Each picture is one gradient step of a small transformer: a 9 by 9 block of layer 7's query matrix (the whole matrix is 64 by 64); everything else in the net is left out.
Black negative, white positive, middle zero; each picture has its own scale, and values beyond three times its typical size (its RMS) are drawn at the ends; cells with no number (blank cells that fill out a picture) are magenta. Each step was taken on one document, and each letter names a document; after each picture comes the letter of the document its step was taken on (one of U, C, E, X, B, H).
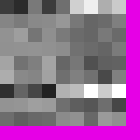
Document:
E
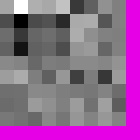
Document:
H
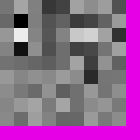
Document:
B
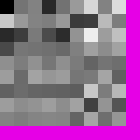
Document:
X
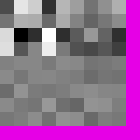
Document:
X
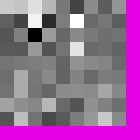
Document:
B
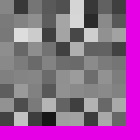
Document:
B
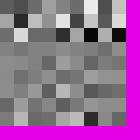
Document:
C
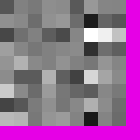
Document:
X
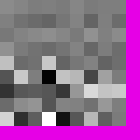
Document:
E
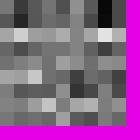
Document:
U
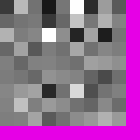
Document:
U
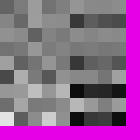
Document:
E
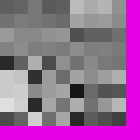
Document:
E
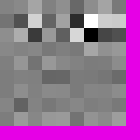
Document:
C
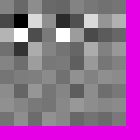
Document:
C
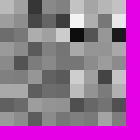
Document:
U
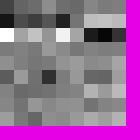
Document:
U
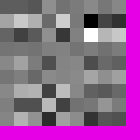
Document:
H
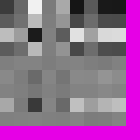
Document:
H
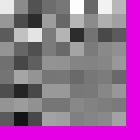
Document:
U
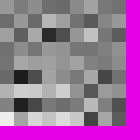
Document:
X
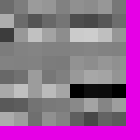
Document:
H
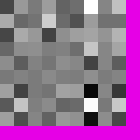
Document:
X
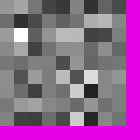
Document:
C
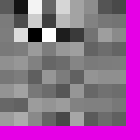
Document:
C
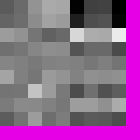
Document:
E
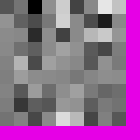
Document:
B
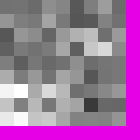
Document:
X
